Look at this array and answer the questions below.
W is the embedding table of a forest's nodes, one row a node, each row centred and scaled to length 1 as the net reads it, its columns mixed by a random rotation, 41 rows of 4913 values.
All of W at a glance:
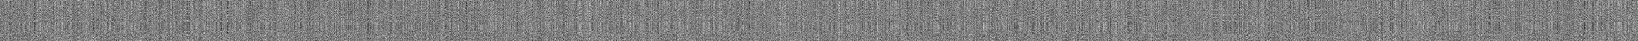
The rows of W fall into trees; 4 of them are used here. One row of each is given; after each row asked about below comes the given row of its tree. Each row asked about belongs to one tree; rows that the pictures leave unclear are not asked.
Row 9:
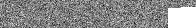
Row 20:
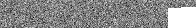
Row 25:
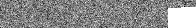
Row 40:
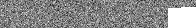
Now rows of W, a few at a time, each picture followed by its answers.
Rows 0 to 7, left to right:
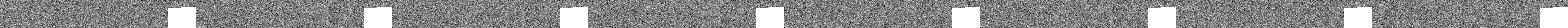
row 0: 40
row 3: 25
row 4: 25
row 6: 40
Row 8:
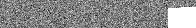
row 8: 25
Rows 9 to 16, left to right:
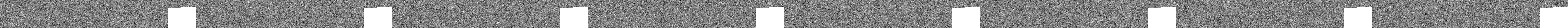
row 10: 20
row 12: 40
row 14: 9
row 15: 20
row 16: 25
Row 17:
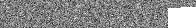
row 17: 9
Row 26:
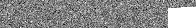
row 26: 25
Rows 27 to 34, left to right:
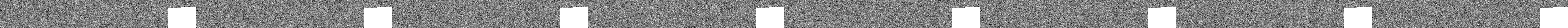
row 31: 40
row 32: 25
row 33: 25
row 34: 20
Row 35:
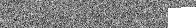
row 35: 20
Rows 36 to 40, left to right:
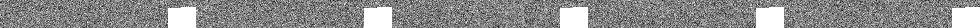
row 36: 9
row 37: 40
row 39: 20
